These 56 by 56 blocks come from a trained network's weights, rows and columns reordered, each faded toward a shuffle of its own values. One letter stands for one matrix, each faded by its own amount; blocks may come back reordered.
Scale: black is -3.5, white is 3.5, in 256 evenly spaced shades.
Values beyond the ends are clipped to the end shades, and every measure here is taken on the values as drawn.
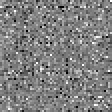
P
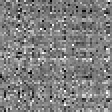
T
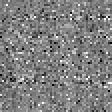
P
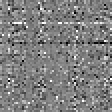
T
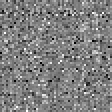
P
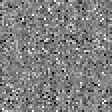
P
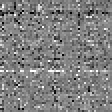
T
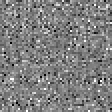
P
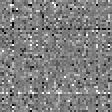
T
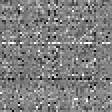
T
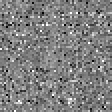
P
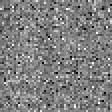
P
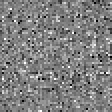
P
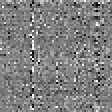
T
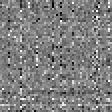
T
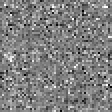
P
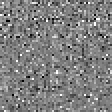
P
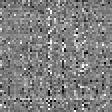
T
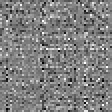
T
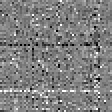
T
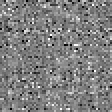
P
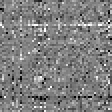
T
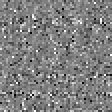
P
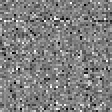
P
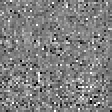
P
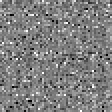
P
